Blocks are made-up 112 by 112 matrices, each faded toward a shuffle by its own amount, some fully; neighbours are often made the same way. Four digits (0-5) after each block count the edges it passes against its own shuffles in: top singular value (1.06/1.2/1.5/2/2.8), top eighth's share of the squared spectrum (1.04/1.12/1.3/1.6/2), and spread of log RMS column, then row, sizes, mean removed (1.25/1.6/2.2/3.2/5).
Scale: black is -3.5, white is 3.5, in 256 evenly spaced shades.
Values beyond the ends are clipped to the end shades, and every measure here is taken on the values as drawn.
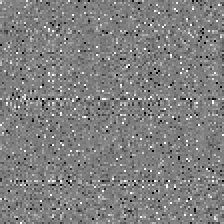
4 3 1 2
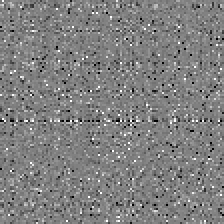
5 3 2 2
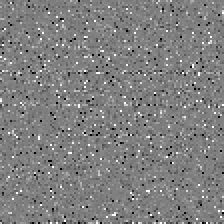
3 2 1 1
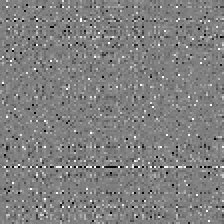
5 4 2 3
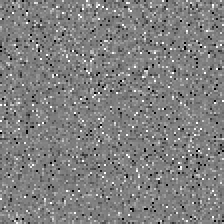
2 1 0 0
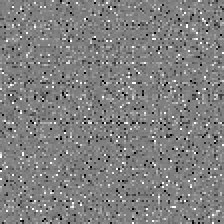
4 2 1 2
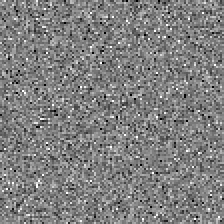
0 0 0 0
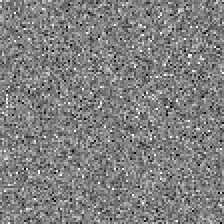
0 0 0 0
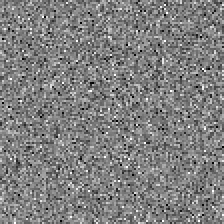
0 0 0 0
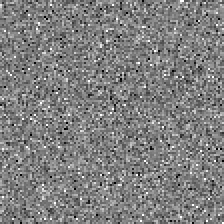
0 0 0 0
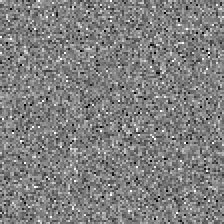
0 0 0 0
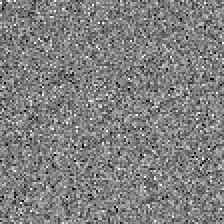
0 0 0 0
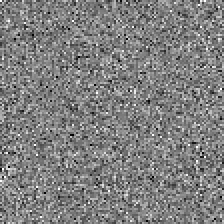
3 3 1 1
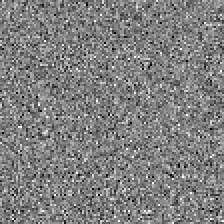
3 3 1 2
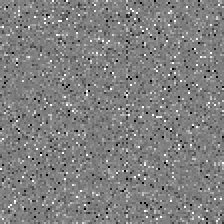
2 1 0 0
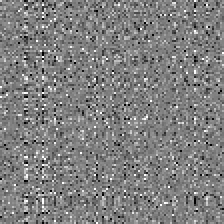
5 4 3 2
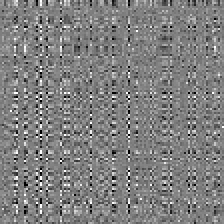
5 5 4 4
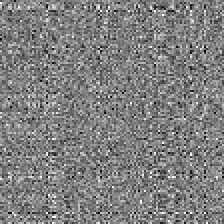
5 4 3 3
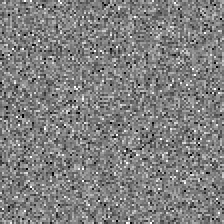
2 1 0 0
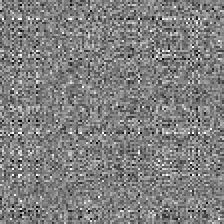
5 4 3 3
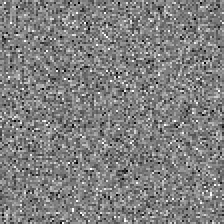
0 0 0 0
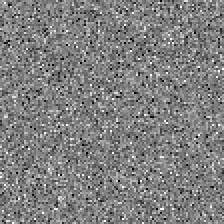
1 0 0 0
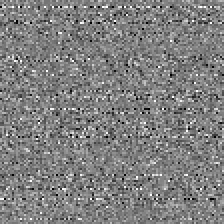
2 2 0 4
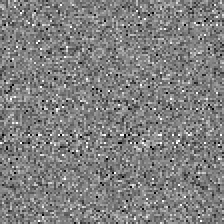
1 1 0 2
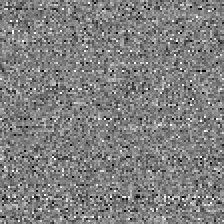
1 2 0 3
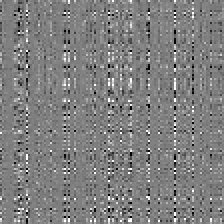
5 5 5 3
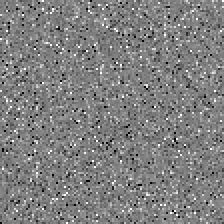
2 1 0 0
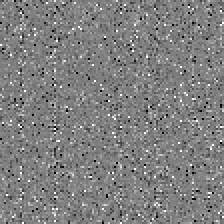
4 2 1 1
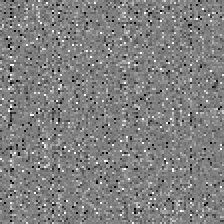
4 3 2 1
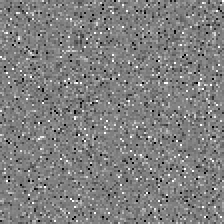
2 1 0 0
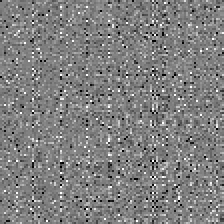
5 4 3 2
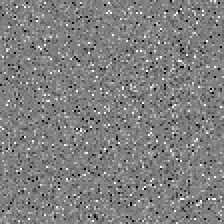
2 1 0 0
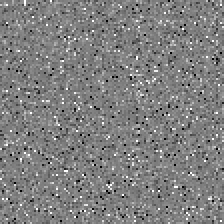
2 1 0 0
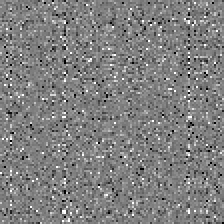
4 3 2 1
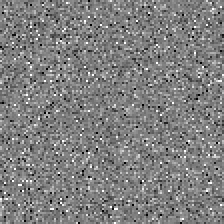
3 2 1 0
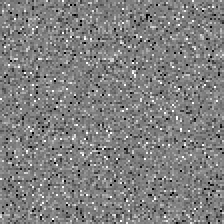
2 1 0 0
